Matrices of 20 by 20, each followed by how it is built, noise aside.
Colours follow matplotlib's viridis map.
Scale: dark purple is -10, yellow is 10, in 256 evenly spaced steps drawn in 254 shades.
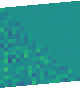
lower triangular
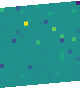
sparse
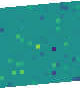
sparse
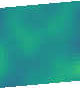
smooth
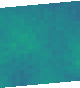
smooth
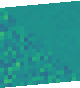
lower triangular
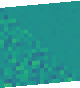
lower triangular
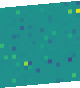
sparse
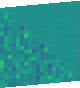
lower triangular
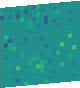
sparse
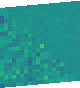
lower triangular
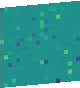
sparse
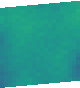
smooth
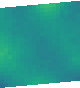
smooth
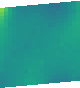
smooth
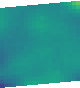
smooth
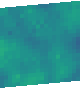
smooth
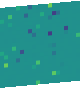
sparse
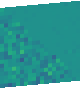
lower triangular
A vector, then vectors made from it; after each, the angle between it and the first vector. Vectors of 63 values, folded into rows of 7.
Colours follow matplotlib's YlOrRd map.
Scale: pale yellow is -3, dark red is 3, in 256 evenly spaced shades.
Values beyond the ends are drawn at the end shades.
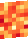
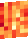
partly aligned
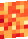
nearly parallel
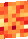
nearly opposite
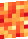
nearly parallel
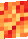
partly opposed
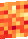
partly opposed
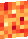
partly opposed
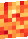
partly opposed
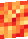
partly aligned
